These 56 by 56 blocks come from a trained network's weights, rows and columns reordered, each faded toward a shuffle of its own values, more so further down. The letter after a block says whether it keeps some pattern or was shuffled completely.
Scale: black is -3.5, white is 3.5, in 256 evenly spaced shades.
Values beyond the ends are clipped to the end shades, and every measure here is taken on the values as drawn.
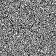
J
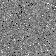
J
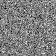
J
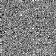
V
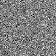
V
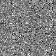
V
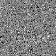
V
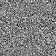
V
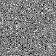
V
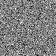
J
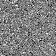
J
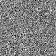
V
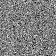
J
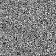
V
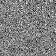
V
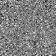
V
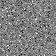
J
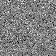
J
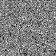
V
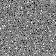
J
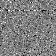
V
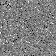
J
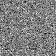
J
